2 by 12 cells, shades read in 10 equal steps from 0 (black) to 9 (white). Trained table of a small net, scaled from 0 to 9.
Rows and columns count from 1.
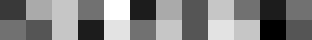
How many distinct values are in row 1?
7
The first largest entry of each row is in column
5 5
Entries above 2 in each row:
9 10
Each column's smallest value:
2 3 7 1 8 1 6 3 7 4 0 3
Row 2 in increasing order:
0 1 3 3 3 4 4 7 7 7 8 8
